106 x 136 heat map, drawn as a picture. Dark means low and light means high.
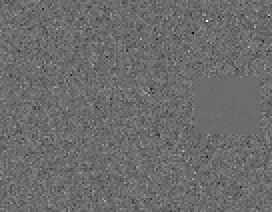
An odd patch, calmer than its surroundings, sits in the middle right. The distribution is heavy-tailed on both sides. Overall the values sit about 40% of the way up the scale. The grain is fine, like static. Neither half mirrors the other. There is no seam. There are no regular stripes.
